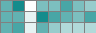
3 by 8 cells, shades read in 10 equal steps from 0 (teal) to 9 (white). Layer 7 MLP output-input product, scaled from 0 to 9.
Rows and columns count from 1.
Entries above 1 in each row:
7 7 8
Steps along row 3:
down up down up up same same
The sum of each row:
31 25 39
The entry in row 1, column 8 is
5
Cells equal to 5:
2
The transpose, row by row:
3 3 3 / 0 3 2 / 9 8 8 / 4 0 3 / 4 2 5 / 2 3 6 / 4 4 6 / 5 2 6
